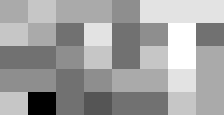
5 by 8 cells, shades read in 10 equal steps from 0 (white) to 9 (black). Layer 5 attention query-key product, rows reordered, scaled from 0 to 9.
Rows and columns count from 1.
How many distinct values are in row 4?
4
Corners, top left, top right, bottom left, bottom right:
3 1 2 3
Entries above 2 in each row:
4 5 5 7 6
